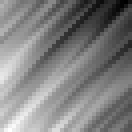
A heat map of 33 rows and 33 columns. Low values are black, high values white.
Odd rows or columns: none. Grain: diagonal, up to the right. Ninth with the lowest average: top right. Ninth with the highest average: bottom left. Slope: up to the bottom left.
